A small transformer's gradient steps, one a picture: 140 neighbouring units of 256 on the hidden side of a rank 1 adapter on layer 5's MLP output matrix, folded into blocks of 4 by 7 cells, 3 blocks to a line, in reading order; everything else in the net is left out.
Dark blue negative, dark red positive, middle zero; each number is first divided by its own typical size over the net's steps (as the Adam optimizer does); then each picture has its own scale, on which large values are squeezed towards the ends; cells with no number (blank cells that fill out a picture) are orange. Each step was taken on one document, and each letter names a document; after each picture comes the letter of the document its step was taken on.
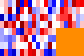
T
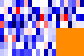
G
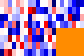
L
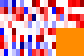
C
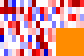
C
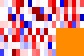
G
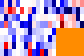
L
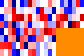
T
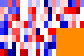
L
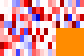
G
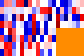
T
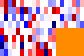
C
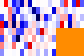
G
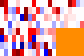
C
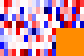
L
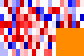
G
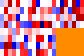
L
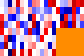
L
